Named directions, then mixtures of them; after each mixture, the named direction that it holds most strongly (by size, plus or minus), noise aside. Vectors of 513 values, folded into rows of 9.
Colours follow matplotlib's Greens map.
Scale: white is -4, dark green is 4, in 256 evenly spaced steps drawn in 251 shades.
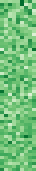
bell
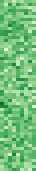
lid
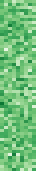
lid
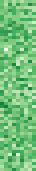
lid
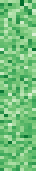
bell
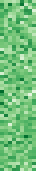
bell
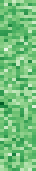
lid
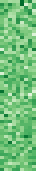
bell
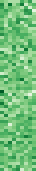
bell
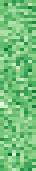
lid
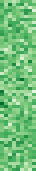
lid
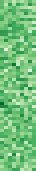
lid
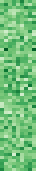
lid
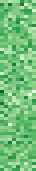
bell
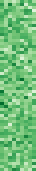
lid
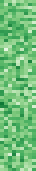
lid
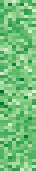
lid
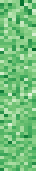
bell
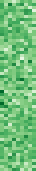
lid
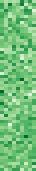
bell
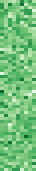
bell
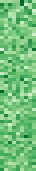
bell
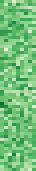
lid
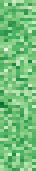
lid
